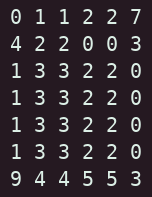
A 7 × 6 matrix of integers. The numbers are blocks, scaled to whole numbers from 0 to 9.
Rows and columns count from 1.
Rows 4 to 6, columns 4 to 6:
2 2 0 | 2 2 0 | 2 2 0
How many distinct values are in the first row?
4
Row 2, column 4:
0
